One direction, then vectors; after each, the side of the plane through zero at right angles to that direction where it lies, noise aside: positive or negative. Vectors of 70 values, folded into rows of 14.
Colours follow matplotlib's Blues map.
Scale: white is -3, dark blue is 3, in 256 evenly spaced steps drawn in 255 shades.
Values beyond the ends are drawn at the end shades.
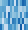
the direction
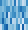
negative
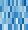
positive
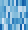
positive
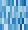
positive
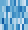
negative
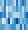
positive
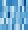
positive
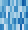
positive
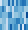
positive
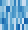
negative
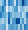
positive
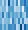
positive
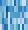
negative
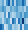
positive
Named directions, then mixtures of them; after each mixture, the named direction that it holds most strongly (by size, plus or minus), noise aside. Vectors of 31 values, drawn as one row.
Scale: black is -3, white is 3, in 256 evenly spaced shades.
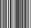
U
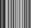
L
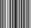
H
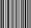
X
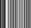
L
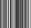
U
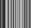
L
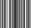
H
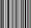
X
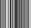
H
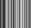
L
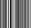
U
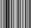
H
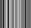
X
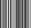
U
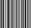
X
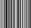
H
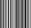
U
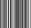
U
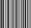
X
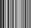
X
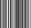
U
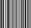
X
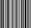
X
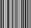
X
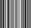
X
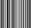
U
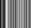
L
